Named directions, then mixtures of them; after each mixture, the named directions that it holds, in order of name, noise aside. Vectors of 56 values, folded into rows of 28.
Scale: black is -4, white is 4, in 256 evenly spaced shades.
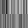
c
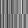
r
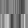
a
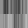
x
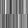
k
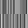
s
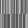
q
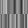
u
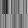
c, x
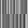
q, s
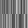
a, c, u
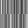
q, u, x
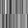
k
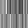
c, u, x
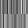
r, x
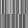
q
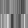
a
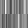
k
